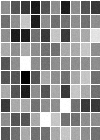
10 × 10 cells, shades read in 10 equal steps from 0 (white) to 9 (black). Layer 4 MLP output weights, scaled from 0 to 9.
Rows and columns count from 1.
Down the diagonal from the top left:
4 4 8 4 5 4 7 5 4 5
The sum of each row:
60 46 48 36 39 49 47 45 39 41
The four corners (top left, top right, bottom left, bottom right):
4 7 6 5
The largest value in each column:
7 8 9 8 7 5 8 5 7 7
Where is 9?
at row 6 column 3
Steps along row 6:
same up down down up up down down up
